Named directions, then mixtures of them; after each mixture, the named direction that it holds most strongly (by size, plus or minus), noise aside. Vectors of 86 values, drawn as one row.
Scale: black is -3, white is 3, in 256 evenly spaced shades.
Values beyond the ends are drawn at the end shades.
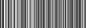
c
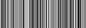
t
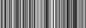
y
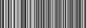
c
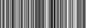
y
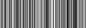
y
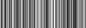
y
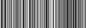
y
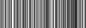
y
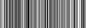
t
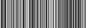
t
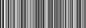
c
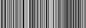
t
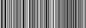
y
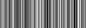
t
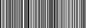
t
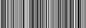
t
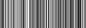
t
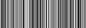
t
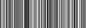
t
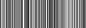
t
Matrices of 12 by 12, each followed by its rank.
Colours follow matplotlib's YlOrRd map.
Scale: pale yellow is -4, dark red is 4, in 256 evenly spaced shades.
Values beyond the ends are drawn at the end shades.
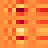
one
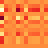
one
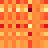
one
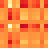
one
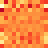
two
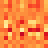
two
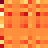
one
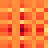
one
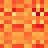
two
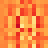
two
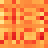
two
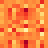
two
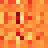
two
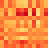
two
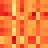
two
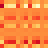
one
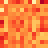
two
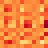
two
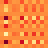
one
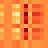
one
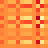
one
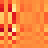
one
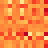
two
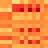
two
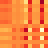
one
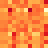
two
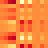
one
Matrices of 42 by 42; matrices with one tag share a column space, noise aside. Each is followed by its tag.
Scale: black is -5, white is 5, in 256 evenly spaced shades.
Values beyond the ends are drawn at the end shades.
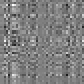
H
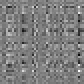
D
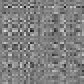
D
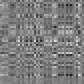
H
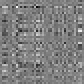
D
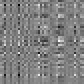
H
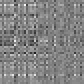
H
